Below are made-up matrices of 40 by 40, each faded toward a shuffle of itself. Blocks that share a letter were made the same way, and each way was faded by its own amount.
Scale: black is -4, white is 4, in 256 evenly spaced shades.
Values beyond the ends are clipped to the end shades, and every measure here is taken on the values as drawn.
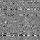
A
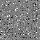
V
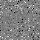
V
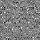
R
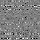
A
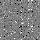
V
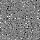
V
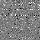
R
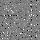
V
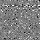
R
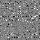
R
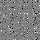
V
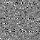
R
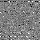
R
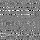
A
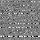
A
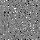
V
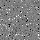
V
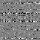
A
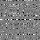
A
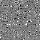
R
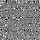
R
